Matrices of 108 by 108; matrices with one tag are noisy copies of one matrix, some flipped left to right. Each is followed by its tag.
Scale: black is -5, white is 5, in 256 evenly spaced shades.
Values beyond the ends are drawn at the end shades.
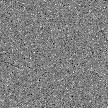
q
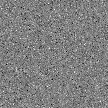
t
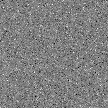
q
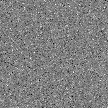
q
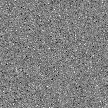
t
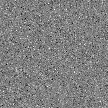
t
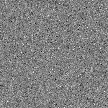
t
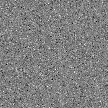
t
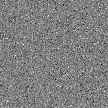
t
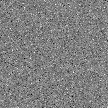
q
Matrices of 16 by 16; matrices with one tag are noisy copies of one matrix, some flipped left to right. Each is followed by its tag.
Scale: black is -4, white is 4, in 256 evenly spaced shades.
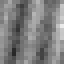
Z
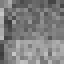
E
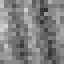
Z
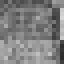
E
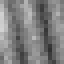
Z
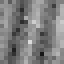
Z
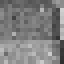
E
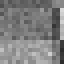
E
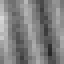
Z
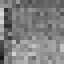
E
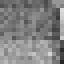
E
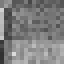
E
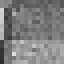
E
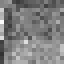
E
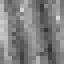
Z
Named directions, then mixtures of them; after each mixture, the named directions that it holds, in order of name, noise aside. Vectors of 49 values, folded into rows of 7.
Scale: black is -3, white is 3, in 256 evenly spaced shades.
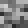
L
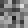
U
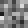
L, U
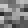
L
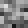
L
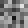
U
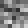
L, U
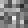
U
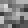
L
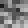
L, U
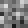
L, U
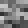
L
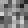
L, U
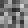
U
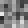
L, U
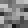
L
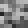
L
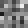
L, U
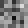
U
